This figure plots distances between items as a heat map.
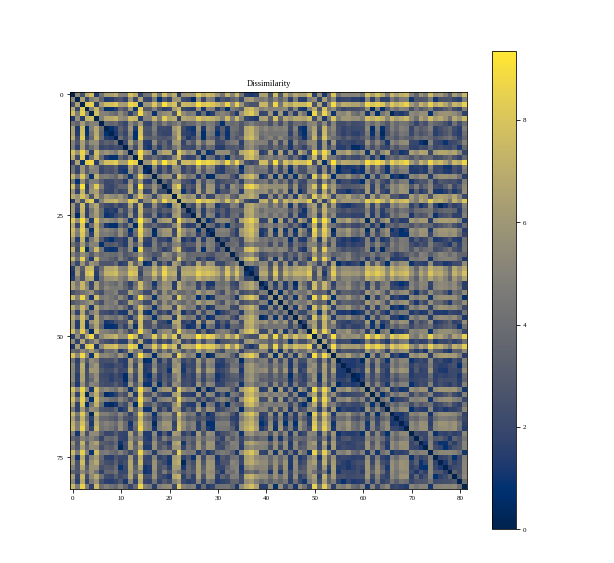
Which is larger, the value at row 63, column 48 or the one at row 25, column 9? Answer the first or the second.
the first
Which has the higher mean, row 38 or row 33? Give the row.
38
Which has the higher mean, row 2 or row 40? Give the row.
2
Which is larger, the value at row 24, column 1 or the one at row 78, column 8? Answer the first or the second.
the second
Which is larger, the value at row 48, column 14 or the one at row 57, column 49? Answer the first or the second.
the first
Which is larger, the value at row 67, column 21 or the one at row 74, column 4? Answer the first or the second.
the first
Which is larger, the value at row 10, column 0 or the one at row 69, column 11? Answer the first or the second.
the first
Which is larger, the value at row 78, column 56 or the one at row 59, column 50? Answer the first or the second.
the second
